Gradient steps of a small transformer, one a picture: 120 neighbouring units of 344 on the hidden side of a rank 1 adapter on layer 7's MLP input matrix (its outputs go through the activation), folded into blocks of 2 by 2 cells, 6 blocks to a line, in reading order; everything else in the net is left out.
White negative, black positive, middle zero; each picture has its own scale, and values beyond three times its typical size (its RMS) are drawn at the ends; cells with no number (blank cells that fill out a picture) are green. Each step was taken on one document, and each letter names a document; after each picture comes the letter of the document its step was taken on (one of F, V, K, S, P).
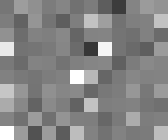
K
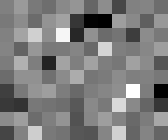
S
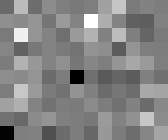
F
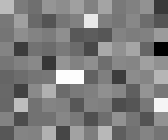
S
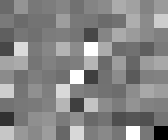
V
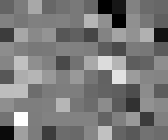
F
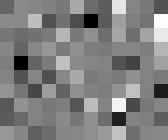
S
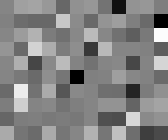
S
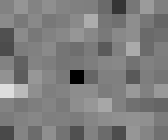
F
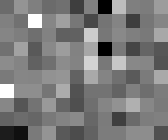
V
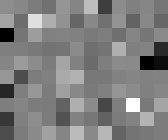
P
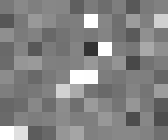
K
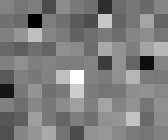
P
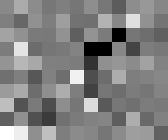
K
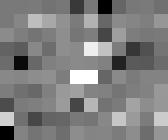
V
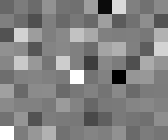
S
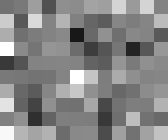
K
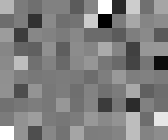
V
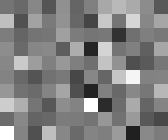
K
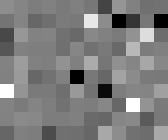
F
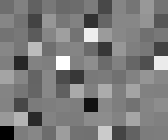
S
